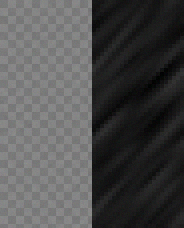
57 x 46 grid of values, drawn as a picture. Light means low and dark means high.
The table splits into one row of 2 panels. Panel 1,1: middling, checkered, faint in contrast. Panel 1,2: very high, slanting up to the right, faint in contrast.
